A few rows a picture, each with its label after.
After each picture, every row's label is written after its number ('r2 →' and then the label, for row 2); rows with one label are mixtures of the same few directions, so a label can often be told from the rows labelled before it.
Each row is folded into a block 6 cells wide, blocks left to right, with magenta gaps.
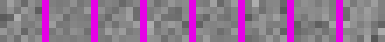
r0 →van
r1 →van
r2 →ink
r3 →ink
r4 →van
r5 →van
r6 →ink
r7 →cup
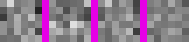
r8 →van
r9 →ink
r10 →van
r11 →van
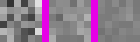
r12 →van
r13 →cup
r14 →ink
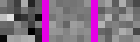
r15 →cup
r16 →ink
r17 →van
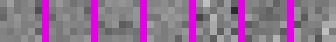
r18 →van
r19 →van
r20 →ink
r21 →cup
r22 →van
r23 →cup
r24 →cup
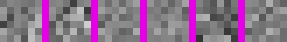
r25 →cup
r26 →ink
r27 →van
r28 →ink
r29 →cup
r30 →van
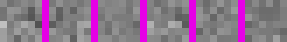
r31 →ink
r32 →cup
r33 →ink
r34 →ink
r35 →van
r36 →cup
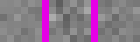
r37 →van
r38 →van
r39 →van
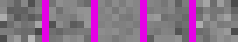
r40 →cup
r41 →ink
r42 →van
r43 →cup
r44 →van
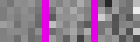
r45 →cup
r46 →cup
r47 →van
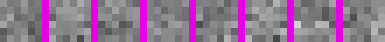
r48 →cup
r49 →cup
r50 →ink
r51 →ink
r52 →cup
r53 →cup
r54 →ink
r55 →cup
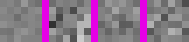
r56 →van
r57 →cup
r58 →ink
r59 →van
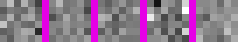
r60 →van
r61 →van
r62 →van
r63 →van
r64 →cup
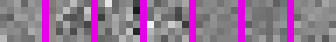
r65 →cup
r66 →ink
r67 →van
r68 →ink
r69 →van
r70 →cup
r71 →cup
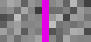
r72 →van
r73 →van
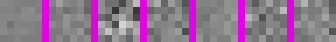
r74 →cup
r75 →van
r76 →ink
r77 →van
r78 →cup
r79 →van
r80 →van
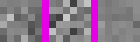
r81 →cup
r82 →van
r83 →ink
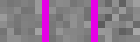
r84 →van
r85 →ink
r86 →van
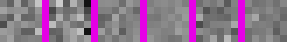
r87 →van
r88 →van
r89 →van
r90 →cup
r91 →cup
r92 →cup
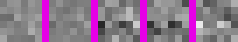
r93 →cup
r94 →ink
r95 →ink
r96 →ink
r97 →ink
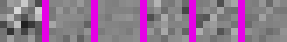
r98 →ink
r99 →cup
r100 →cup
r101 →van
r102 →van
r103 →van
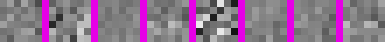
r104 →van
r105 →cup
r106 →cup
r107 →ink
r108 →van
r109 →cup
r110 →cup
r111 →ink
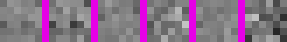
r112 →ink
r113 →ink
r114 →van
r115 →ink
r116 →cup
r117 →cup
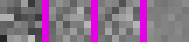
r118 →cup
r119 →ink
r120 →ink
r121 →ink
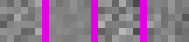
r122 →van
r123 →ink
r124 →van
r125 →cup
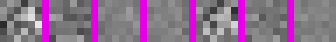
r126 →ink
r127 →cup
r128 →ink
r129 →van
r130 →ink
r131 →cup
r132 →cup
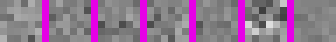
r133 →cup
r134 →van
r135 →ink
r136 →cup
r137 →ink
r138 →ink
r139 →cup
